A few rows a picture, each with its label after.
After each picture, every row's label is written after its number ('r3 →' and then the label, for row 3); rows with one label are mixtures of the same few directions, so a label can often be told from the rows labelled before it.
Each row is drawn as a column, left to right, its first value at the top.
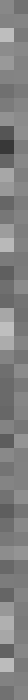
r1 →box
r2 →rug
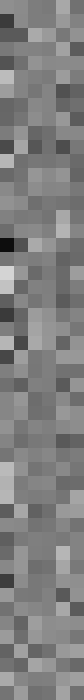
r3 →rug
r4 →box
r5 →box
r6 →box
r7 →box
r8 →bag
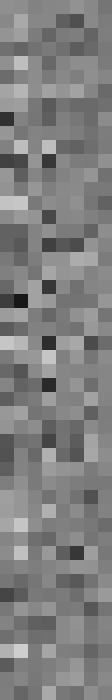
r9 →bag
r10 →bag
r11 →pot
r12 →box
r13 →rug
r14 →rug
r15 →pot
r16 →bag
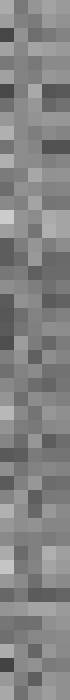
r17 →box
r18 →pot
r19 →bag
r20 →box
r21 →box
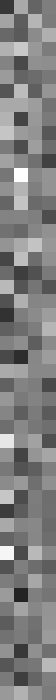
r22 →rug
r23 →bag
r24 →rug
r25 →box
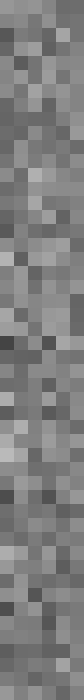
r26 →pot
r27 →rug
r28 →bag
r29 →pot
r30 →box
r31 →rug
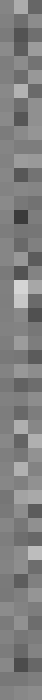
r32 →bag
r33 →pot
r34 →rug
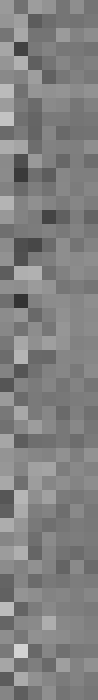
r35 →bag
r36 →bag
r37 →rug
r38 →pot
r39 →box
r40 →rug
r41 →box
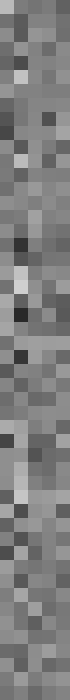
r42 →rug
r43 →rug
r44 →pot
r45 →bag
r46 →rug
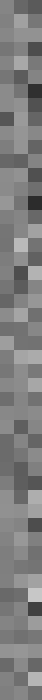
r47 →bag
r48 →rug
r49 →bag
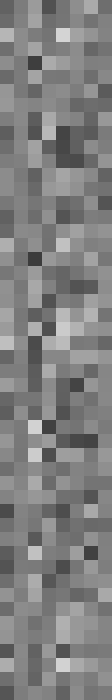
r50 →box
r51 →pot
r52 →rug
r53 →rug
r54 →box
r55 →box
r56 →rug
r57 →bag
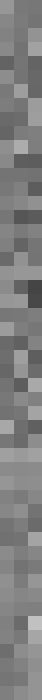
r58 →rug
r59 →box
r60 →pot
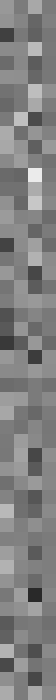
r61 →box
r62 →bag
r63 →bag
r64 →box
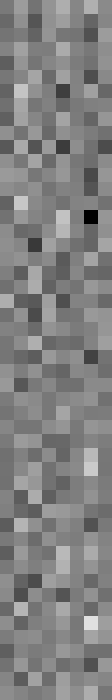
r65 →bag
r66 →bag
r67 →rug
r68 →rug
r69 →box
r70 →box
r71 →pot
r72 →box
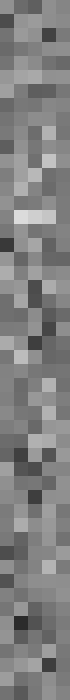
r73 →rug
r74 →pot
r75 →pot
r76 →box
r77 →rug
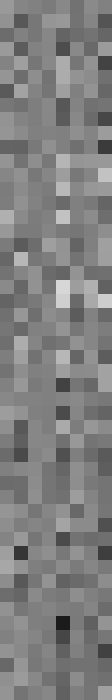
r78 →box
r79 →rug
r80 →rug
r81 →rug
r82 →pot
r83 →rug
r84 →pot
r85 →bag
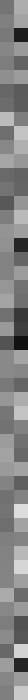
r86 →bag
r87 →box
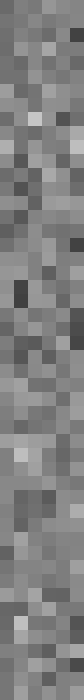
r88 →box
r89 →pot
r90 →bag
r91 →bag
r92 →bag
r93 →box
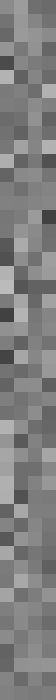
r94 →rug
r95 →rug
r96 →pot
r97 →box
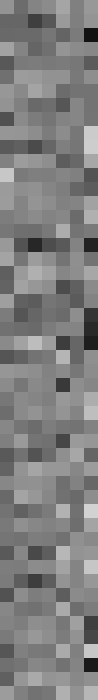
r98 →bag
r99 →rug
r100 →rug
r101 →rug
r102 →box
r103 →pot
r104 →box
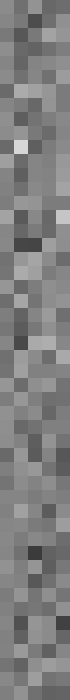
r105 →box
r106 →box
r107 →rug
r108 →box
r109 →pot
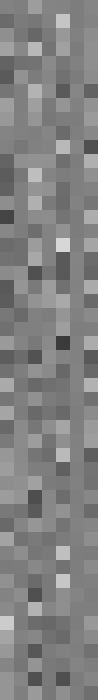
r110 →pot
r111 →rug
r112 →bag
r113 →pot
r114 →rug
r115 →box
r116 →box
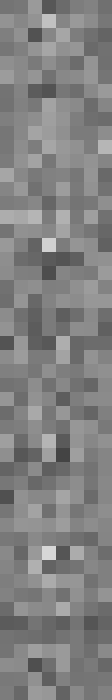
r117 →pot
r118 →pot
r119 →box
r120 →rug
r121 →pot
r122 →rug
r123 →pot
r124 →box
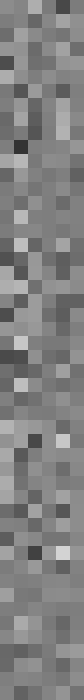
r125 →rug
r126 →box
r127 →rug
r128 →rug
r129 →rug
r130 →bag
